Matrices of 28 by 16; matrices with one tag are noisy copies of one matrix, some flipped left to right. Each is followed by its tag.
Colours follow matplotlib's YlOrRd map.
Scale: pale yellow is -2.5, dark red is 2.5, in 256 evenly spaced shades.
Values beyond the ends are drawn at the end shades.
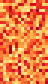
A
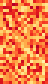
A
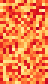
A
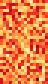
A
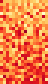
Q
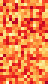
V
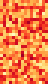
V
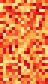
A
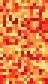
V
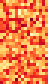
V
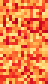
V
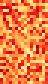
A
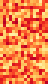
V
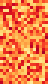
A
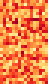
V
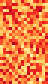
A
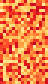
A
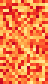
A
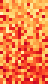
Q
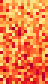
Q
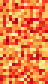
V
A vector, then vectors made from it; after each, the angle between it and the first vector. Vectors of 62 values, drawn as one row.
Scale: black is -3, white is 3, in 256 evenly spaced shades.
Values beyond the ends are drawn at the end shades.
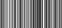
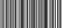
orthogonal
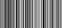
nearly opposite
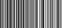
partly opposed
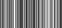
orthogonal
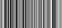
partly opposed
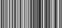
nearly parallel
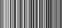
partly aligned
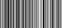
nearly opposite
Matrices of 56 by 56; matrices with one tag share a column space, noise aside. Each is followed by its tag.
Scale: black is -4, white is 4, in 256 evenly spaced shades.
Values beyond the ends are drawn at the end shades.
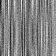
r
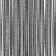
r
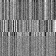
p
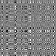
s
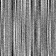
r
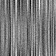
r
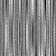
r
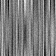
r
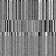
p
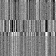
p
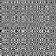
s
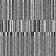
p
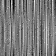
r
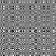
s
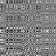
s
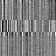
p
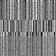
p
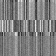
p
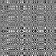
s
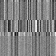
p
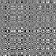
s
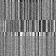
p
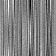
r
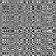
s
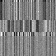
p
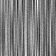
r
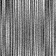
r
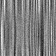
r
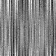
r
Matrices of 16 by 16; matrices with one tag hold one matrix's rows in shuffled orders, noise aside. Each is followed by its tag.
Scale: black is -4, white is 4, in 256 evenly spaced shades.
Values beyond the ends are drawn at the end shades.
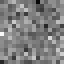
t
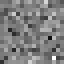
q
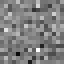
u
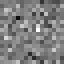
u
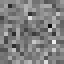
q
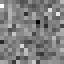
t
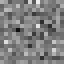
u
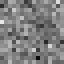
t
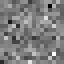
q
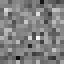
u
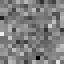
t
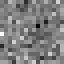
t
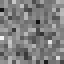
t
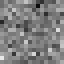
t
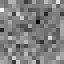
t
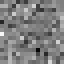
t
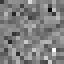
q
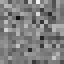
u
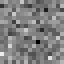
t
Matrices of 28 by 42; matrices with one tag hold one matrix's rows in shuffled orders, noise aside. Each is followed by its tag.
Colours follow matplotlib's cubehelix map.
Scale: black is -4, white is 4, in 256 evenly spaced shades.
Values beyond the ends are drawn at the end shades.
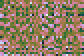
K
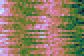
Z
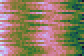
Z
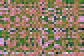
K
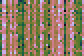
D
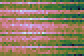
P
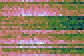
P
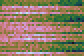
P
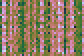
D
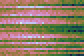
P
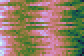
Z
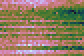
P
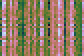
D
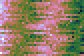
Z
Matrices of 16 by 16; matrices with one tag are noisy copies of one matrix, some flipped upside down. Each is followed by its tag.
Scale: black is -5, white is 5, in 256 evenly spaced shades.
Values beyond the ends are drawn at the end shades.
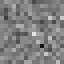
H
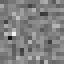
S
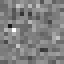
S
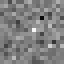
H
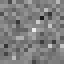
H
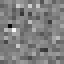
S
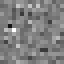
S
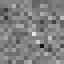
H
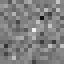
H
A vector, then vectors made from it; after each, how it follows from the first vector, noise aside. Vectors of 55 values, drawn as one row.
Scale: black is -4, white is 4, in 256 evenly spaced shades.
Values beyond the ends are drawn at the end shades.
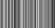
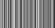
sign-scrambled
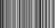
reversed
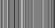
partly zeroed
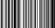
scaled up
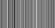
partly zeroed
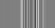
partly zeroed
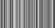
sign-scrambled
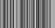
negated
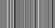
partly zeroed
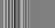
partly zeroed
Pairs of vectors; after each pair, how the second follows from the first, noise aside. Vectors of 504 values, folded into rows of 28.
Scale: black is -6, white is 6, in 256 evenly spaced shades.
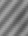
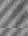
wrapped around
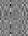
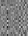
wrapped around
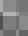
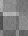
copied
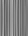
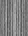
wrapped around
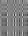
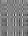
copied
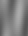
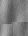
wrapped around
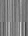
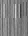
wrapped around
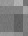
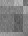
copied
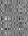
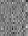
wrapped around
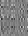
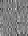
wrapped around
